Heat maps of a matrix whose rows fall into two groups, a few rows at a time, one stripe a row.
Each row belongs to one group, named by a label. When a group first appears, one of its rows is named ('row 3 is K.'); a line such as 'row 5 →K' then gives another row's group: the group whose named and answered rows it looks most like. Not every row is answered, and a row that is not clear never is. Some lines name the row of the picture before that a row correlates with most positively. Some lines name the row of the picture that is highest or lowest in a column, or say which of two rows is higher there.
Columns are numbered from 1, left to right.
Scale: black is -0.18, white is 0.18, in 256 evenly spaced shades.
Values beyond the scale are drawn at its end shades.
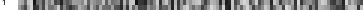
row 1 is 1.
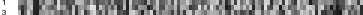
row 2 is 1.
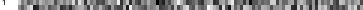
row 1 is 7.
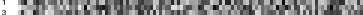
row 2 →7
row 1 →1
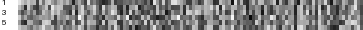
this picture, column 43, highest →5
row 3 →1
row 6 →7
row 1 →7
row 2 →1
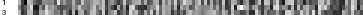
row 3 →1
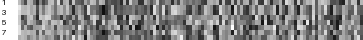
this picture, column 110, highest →1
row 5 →1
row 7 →7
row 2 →7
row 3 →7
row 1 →1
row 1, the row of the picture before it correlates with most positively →2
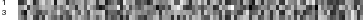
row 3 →1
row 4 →1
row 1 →1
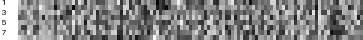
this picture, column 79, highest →2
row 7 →1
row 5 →7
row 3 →1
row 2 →7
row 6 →1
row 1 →7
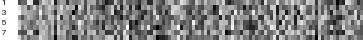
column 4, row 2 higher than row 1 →No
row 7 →1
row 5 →7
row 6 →7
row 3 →7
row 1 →1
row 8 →7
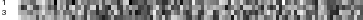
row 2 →1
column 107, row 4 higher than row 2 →Yes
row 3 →7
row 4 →7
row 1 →7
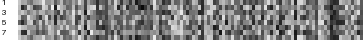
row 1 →7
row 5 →1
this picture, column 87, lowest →6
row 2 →1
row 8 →7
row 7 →1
